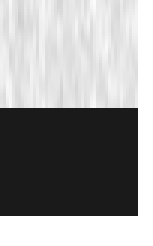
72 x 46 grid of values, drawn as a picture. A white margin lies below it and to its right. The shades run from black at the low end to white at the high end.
The table splits into 2 rows of 1 panel. Panel 1,1: very high, streaked downward, faint in contrast. Panel 2,1: very low, flat.
